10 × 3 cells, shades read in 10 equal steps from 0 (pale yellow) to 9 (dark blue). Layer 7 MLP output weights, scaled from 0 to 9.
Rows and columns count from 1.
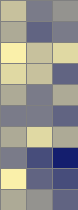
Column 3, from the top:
4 5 1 6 3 6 3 9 7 6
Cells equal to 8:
0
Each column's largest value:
5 7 9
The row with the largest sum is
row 8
